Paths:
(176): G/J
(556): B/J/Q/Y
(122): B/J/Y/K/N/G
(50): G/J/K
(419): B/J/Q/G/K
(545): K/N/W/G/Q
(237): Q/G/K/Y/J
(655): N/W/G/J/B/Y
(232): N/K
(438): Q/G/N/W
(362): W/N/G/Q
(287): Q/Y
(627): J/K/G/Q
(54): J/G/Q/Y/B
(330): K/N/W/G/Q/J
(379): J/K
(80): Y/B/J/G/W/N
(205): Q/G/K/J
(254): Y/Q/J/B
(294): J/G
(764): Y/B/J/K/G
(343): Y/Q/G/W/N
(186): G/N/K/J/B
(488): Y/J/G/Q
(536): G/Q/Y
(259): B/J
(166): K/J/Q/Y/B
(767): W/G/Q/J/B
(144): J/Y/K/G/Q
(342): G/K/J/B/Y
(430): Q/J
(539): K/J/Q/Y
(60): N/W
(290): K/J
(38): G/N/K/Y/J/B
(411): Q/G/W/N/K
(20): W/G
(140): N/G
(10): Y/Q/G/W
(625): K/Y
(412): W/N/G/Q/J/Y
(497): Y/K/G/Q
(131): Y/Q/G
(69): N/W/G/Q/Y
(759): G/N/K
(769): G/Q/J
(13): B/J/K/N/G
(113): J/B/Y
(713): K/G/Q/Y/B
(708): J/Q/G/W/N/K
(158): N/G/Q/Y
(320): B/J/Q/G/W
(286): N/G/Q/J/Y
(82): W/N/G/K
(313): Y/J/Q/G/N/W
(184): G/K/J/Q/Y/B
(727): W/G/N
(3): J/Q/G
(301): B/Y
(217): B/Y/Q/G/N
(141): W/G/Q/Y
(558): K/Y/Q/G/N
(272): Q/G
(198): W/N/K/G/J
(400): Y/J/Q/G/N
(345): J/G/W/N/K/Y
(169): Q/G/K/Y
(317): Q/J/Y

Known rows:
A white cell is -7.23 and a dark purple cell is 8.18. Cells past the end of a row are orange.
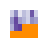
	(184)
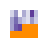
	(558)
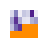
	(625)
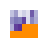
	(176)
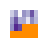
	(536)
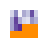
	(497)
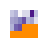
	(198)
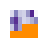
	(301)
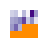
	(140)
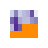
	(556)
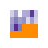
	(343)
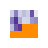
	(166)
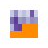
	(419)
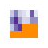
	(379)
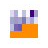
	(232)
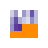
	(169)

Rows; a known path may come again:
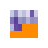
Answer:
(419)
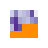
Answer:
(556)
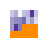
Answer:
(412)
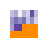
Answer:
(708)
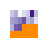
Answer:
(198)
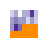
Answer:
(343)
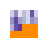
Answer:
(184)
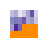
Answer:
(767)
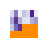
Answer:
(625)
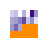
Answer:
(140)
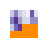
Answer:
(379)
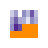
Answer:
(536)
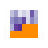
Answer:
(176)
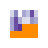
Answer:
(497)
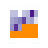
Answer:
(362)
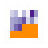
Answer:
(759)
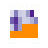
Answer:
(301)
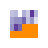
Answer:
(411)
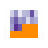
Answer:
(313)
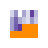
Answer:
(558)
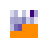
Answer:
(232)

